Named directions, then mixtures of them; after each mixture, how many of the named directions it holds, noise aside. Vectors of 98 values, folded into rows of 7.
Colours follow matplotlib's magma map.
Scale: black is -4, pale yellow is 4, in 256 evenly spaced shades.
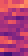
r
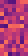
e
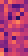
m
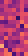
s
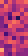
three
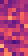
three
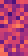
two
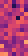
three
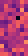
three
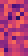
one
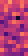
three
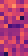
three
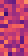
one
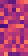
one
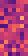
one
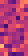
three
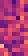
two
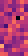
three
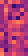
one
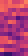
one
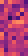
one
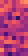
three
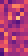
one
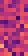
one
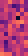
two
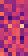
three
